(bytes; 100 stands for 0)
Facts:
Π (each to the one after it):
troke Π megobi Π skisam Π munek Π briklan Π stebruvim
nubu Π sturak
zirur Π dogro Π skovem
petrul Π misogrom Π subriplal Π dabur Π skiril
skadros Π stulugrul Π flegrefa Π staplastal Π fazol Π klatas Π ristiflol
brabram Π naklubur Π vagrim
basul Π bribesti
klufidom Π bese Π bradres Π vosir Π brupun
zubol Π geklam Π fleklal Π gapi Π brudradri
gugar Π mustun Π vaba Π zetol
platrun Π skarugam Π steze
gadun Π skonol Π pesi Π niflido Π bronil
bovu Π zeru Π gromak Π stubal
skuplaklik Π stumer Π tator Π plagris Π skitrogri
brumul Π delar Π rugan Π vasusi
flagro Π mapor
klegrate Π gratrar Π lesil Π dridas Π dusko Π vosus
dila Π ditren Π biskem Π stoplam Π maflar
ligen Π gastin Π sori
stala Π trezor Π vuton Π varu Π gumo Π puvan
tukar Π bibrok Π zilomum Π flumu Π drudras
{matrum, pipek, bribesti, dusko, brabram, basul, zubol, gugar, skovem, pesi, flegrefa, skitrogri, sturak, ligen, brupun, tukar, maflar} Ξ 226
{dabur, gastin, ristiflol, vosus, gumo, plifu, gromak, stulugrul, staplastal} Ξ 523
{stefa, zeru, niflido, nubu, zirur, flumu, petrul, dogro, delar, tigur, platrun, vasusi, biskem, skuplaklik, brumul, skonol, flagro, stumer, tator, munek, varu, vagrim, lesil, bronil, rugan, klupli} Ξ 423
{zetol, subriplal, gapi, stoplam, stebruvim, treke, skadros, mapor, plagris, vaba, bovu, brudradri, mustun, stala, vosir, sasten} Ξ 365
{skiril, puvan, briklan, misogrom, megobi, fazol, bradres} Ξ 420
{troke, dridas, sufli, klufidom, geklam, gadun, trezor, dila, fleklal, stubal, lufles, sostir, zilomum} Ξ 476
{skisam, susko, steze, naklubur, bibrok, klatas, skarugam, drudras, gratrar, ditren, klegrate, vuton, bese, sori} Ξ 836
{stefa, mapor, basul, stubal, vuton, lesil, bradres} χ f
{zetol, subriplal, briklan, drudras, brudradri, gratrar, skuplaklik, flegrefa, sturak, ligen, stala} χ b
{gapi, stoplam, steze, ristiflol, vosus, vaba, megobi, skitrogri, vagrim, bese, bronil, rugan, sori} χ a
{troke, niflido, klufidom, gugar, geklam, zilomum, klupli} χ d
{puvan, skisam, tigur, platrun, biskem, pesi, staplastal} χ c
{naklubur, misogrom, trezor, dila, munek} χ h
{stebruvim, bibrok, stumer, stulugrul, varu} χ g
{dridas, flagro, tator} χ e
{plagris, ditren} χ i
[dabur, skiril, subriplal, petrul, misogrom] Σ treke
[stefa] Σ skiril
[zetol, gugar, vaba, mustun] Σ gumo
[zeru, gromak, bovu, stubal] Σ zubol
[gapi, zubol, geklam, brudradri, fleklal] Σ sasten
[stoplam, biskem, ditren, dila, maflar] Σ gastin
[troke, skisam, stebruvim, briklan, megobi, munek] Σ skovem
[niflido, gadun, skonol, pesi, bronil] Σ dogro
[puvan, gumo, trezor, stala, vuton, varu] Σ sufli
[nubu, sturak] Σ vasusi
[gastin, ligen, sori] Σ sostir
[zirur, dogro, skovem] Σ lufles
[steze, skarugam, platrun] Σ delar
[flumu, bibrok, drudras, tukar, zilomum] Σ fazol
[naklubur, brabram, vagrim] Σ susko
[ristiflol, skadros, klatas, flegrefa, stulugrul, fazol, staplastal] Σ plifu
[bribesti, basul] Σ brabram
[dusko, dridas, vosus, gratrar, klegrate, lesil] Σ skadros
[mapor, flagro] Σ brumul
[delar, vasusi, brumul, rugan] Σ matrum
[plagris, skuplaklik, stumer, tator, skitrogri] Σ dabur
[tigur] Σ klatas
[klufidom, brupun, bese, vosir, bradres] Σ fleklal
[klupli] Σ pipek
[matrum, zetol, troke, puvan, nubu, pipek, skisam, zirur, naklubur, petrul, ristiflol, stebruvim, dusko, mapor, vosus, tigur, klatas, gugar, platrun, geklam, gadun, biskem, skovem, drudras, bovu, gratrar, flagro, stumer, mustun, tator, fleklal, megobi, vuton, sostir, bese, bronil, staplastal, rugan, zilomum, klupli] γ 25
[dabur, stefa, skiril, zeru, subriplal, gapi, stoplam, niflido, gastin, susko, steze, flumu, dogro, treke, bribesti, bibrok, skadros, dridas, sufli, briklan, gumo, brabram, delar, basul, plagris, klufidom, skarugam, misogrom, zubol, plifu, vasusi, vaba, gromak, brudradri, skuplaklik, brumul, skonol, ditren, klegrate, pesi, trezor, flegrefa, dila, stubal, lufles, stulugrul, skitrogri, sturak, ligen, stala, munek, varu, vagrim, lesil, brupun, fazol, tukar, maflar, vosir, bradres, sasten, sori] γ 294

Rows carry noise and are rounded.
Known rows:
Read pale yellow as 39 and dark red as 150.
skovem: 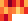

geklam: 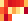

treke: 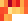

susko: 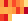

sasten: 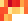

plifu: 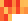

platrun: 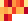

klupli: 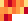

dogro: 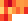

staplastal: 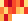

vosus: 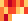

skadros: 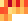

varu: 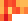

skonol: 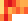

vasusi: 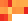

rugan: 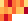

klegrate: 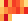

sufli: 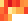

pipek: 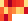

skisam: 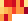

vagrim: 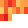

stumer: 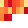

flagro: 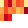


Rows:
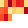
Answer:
sostir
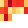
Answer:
zilomum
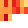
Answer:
bibrok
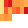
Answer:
skuplaklik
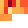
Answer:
briklan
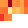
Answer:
skiril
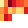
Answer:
megobi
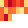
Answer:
dusko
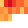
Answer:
flegrefa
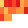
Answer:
brabram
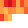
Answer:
sturak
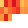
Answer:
stulugrul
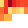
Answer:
subriplal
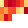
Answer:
gugar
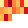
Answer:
tigur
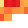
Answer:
basul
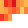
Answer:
gromak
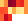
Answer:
stebruvim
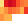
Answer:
ligen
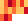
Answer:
bronil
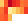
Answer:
lufles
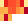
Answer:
gratrar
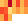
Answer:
fazol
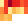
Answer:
stala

